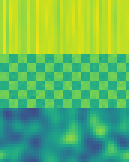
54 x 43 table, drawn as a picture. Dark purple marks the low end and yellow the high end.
It is made of 3 by 1 panels. Panel 1,1: very high, streaked downward, faint in contrast. Panel 2,1: high, checkered. Panel 3,1: middling, blotchy, strong in contrast.
